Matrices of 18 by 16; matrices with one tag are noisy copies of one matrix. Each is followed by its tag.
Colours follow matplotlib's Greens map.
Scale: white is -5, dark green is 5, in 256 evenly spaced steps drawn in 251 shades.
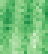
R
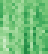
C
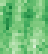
R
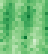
R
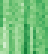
C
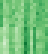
C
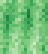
R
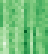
C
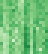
C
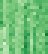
C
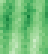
R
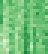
C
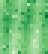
R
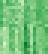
C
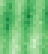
R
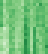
C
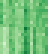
C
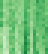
C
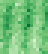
R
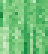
C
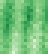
R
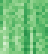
C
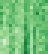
C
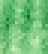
R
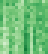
C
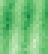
R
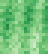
R
